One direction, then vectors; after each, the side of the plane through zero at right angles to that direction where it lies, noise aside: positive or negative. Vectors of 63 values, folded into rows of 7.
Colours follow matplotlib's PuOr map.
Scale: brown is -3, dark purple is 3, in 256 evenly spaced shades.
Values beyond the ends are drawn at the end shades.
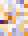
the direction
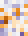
positive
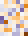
positive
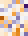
negative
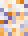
negative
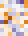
positive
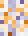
positive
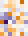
negative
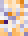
negative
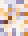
positive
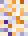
negative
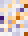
positive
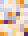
negative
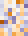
negative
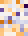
negative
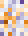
positive
